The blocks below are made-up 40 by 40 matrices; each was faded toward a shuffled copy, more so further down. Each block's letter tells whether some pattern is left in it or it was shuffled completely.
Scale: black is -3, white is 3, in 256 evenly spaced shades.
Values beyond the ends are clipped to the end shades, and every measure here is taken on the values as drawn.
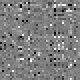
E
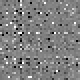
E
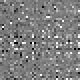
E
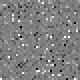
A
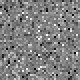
A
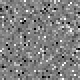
A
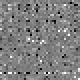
E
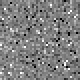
A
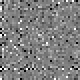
E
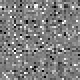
E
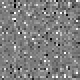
E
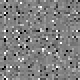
E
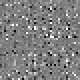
E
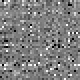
E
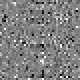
E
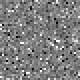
A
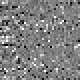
E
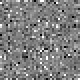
E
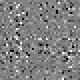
E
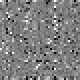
E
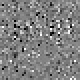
E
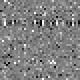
E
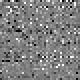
E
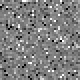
A
